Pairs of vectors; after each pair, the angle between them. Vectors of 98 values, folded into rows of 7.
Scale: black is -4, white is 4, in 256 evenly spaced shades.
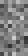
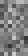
nearly parallel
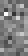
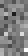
partly aligned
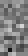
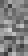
nearly parallel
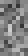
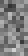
partly aligned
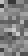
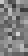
partly aligned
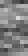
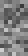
partly opposed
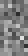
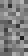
nearly opposite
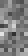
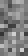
nearly opposite
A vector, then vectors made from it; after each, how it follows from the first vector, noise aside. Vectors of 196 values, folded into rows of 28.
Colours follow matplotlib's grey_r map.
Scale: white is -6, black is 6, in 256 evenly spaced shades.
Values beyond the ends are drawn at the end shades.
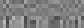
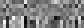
scaled up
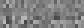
sign-scrambled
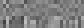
negated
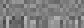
negated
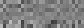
wrapped around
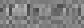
wrapped around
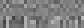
negated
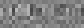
wrapped around
